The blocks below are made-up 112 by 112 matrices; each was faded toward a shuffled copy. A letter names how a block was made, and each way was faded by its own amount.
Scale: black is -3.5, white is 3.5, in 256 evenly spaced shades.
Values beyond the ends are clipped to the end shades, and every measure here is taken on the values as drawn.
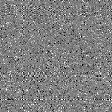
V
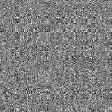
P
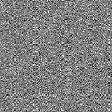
P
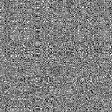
P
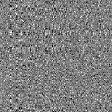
P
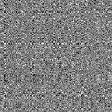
P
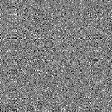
P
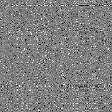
V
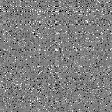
V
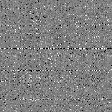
V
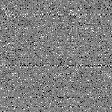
V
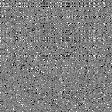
V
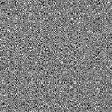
P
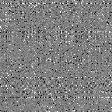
V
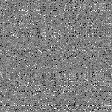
V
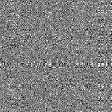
P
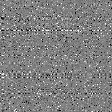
V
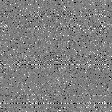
V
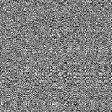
P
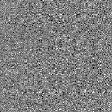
P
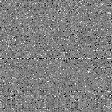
V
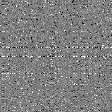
V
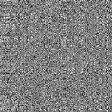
P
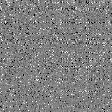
V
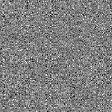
P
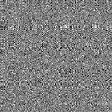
P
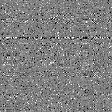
V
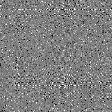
V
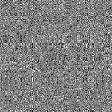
P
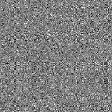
P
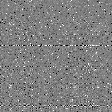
V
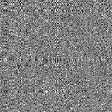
P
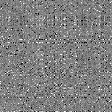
V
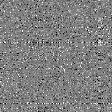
V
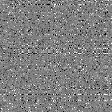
V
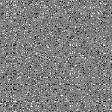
V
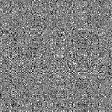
P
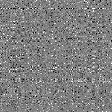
V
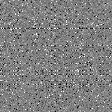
V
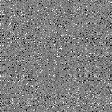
V
